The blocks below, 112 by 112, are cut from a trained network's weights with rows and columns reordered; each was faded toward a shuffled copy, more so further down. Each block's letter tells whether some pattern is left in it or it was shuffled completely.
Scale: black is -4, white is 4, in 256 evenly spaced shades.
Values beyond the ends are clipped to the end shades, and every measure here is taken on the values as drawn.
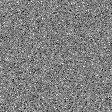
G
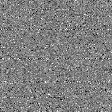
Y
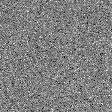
G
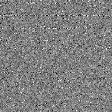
Y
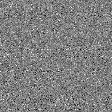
Y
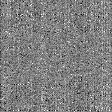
Y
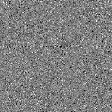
Y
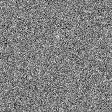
G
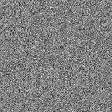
Y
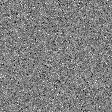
G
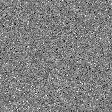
G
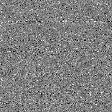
Y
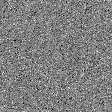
G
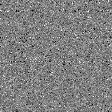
Y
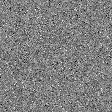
G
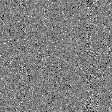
Y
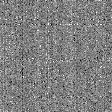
Y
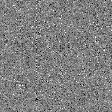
Y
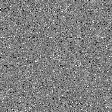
Y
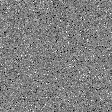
G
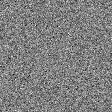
G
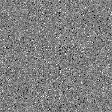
Y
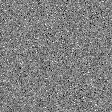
G
